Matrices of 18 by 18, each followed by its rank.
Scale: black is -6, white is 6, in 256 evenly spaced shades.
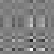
one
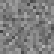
full rank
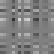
one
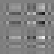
one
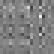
two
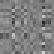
two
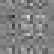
three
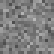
full rank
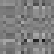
two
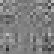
three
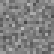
full rank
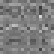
three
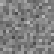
full rank
